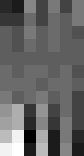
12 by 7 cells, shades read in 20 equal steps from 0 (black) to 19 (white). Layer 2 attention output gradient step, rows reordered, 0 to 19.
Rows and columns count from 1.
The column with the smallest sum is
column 7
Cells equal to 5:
7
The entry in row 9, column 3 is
4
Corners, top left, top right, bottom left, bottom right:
3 9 18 2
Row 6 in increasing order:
6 7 7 8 8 8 8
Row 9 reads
11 13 4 11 5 8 5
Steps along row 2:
same up down up down up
